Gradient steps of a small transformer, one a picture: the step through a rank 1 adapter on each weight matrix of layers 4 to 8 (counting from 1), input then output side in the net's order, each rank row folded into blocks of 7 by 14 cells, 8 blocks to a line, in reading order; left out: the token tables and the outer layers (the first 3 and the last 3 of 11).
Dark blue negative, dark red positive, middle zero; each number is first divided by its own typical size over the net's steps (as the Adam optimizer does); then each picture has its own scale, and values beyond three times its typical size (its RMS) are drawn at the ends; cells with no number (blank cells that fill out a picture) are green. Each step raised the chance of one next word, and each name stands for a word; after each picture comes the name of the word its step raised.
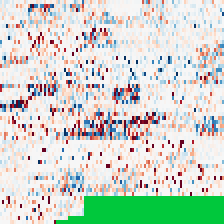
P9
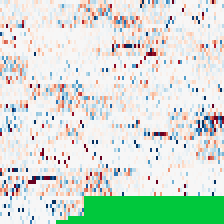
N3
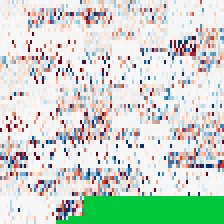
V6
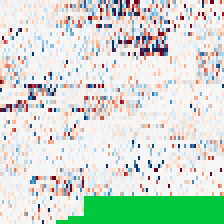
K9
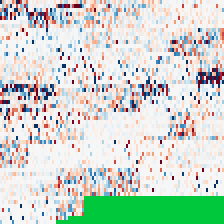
V6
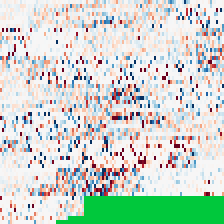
P9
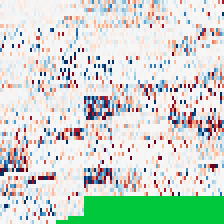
N3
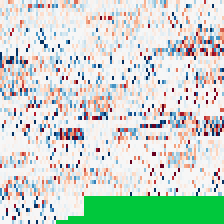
V6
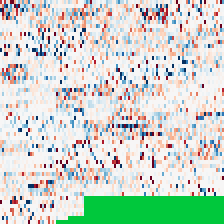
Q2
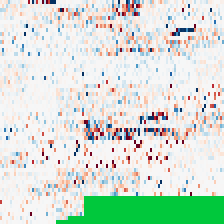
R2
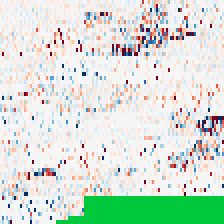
N3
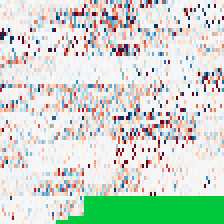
P9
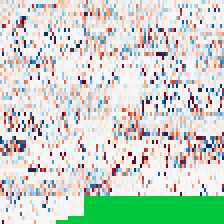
Q2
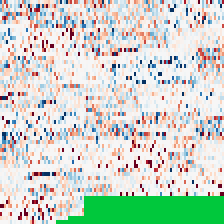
P9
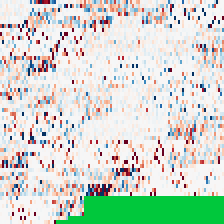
P9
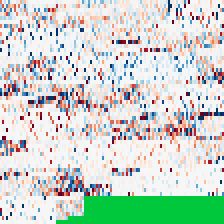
Q2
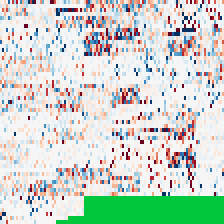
V6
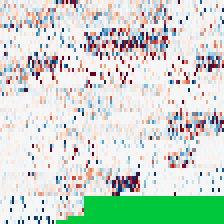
N3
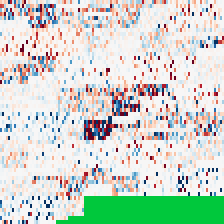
N3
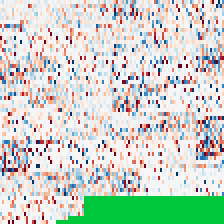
P9
